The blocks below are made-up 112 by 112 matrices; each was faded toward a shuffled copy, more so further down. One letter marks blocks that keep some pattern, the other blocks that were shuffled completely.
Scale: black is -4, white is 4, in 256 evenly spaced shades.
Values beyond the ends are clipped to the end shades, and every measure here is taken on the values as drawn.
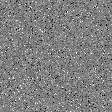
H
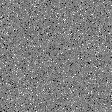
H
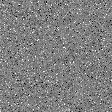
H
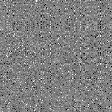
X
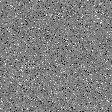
H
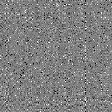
X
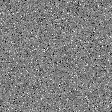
H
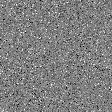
H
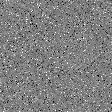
H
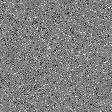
H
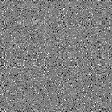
X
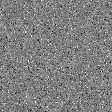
H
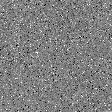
H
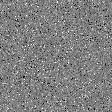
H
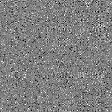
X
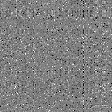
X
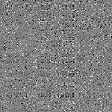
X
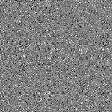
X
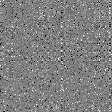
X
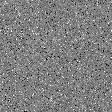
H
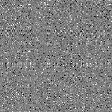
X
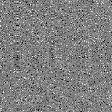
X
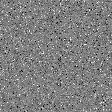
H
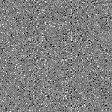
X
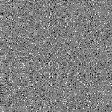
X
